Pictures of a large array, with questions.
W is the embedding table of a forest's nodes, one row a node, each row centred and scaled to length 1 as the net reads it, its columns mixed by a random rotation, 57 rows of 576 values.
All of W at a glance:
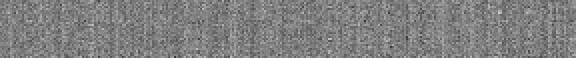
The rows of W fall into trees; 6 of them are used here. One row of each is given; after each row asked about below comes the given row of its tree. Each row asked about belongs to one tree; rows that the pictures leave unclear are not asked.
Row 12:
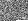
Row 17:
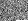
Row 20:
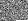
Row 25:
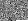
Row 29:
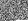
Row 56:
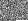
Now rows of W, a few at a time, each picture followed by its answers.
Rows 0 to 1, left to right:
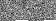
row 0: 25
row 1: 56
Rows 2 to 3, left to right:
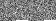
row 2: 25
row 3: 29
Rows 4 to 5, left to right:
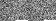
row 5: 17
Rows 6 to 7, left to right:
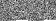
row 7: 29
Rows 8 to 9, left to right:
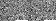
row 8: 17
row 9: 17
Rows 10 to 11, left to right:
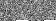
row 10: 25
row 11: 12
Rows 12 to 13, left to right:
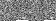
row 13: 12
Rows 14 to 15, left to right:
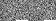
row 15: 29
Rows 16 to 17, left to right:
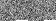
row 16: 29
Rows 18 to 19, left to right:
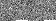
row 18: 29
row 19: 17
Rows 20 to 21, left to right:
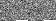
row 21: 20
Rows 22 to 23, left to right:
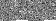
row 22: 29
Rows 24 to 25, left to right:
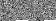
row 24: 25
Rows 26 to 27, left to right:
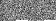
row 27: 29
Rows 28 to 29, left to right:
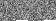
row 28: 25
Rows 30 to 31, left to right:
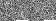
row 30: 25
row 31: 17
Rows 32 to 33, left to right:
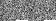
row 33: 17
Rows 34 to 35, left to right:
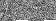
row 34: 25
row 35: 56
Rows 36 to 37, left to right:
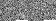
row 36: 17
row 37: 17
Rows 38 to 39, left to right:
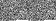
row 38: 29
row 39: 29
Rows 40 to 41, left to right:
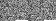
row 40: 17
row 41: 17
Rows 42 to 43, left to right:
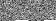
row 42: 25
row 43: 12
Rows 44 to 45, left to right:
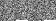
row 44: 17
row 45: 29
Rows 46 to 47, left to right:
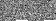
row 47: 56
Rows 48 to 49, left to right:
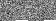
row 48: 25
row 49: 56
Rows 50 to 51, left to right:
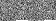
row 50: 29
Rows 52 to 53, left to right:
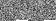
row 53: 20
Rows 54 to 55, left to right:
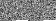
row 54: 25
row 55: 25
